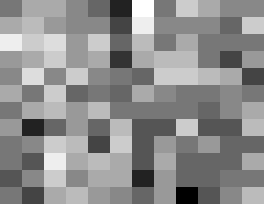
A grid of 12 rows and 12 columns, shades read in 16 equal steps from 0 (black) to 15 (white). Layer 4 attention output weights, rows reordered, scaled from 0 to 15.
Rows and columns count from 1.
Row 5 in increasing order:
4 6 7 8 8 8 10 11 12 12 12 13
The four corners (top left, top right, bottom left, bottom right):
7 8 7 11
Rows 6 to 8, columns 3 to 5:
12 6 7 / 11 9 11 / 6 9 6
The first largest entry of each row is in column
7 7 1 3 2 3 3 9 3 3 3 4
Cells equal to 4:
5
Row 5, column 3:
8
